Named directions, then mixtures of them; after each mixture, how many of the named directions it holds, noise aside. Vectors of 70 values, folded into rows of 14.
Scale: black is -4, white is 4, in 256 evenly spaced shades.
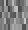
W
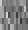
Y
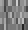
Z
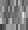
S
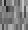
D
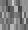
three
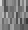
two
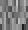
two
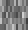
two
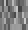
one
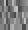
one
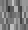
three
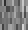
one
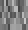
one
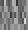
two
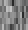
three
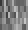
two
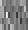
one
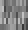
three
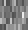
two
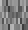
three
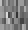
three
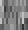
three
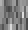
three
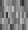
two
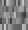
three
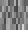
three
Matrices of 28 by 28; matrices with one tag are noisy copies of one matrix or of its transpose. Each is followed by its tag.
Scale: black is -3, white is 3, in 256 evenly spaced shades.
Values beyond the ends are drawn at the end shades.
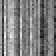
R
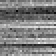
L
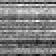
R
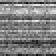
R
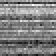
R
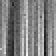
L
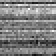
R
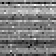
R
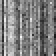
R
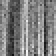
L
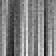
L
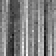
L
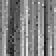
L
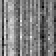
R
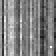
R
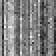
R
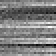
L
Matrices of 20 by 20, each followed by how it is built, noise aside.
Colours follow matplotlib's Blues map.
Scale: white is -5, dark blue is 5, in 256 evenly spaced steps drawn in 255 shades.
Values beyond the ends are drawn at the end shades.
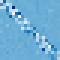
banded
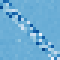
banded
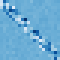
banded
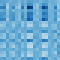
low rank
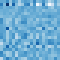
low rank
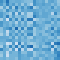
low rank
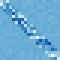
banded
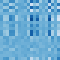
low rank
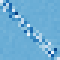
banded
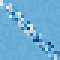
banded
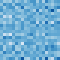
low rank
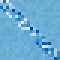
banded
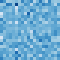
low rank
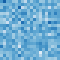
low rank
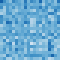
low rank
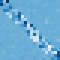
banded
